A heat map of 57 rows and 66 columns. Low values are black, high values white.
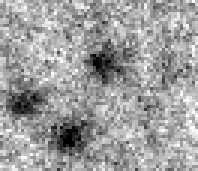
Stripes: none. Grain: blotchy. Mirror symmetry: none. Dips: three. Odd rows or columns: none. Average level on the scale: 60%.
